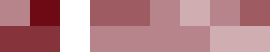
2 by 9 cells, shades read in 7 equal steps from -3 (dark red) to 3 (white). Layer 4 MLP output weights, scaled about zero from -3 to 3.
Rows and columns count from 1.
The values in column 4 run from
-1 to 0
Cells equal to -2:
2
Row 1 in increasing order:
-3 -1 -1 -1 0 0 0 1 3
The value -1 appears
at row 1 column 4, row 1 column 5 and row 1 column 9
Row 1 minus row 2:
2 -1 0 -1 -1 0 1 -1 -2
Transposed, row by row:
0 -2 / -3 -2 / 3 3 / -1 0 / -1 0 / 0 0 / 1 0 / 0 1 / -1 1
